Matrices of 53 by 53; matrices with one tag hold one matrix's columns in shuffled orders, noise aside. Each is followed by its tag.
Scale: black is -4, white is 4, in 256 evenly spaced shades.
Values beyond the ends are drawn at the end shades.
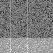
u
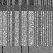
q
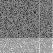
u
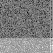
u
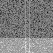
u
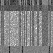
q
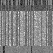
q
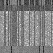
q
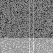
u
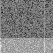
u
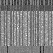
q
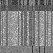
q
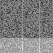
u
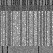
q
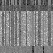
q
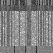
q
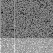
u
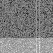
u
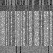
q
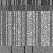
q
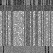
q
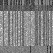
q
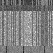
q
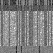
q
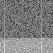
u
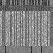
q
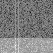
u
